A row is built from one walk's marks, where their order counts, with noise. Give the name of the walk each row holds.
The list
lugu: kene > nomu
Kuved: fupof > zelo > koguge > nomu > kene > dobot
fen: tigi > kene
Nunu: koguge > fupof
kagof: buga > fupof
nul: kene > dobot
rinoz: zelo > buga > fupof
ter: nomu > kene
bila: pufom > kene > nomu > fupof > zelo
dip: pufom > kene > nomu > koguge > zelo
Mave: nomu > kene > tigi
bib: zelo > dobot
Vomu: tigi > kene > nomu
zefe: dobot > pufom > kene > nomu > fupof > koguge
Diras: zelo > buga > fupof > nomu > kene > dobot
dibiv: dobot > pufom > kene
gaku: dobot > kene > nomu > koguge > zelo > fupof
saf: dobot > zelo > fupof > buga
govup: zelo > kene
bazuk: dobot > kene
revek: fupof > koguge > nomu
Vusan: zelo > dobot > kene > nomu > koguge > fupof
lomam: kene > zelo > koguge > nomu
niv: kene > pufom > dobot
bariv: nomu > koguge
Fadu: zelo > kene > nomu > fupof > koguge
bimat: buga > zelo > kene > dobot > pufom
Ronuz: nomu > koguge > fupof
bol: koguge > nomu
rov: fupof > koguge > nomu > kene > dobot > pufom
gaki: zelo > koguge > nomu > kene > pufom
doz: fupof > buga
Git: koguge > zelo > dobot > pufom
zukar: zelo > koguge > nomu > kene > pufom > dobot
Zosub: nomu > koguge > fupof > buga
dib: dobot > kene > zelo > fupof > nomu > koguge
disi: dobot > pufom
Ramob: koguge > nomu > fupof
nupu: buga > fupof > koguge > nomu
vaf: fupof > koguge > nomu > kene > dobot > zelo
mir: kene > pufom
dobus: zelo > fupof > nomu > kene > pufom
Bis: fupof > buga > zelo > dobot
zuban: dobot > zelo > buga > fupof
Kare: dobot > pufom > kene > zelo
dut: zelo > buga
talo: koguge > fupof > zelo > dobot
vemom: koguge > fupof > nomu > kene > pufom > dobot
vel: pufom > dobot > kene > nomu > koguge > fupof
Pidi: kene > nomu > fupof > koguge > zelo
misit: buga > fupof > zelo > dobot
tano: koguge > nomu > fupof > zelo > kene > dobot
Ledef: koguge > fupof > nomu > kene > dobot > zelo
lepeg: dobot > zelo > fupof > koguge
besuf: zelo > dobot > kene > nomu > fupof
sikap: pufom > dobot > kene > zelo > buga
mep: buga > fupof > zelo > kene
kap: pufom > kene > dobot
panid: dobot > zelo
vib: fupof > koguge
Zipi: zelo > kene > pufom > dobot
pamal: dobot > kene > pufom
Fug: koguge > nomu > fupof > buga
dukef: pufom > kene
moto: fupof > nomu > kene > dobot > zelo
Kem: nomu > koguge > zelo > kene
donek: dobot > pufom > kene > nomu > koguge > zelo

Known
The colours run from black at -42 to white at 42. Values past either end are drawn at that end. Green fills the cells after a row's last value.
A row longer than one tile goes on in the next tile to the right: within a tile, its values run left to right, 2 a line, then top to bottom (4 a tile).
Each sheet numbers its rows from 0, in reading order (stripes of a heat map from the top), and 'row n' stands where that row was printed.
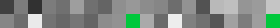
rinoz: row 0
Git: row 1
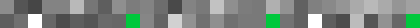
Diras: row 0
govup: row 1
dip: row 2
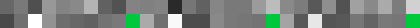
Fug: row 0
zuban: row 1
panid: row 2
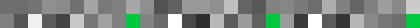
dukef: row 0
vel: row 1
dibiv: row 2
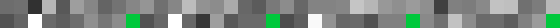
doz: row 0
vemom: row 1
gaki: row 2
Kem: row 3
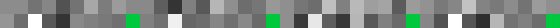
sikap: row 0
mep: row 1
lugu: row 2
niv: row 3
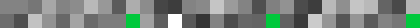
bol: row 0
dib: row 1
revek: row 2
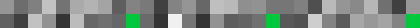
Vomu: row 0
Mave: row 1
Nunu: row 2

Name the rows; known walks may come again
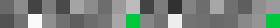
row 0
dut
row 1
rinoz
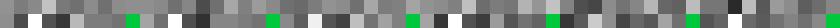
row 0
niv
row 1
sikap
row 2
dukef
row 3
Kare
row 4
nupu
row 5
doz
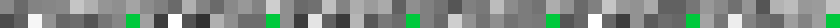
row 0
gaki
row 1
dibiv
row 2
lugu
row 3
govup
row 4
vemom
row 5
Git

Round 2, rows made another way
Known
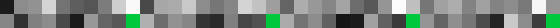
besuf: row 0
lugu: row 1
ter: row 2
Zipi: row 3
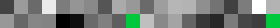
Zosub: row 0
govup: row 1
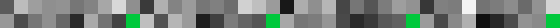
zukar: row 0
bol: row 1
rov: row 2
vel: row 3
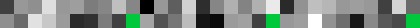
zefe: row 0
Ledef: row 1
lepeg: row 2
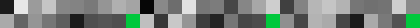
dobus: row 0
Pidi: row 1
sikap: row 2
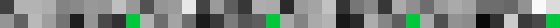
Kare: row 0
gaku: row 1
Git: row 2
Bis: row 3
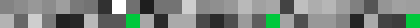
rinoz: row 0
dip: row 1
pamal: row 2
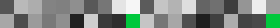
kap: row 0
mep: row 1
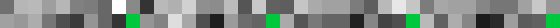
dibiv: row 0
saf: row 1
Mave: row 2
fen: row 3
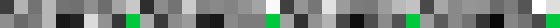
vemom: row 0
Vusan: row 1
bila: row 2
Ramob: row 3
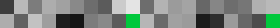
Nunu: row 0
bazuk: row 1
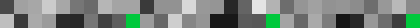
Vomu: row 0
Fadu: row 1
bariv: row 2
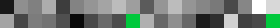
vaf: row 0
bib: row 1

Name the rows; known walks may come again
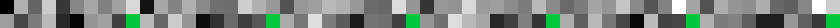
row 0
Ledef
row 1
revek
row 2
vib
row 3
zefe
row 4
dut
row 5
ter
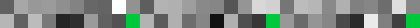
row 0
kagof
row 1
nul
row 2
niv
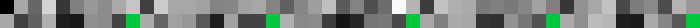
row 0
moto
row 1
mir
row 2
Kem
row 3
disi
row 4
Git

